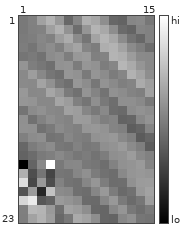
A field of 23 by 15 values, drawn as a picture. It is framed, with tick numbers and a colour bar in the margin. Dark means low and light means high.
Histogram: heavy tails on both sides. Slope: none. Roughest part: bottom left. Odd patch: rougher, in the bottom left.
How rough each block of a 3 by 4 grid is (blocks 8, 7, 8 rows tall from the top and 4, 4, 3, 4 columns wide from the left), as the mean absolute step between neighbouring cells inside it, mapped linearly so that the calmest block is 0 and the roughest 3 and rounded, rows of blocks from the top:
0 1 0 0
0 0 0 0
3 0 0 0
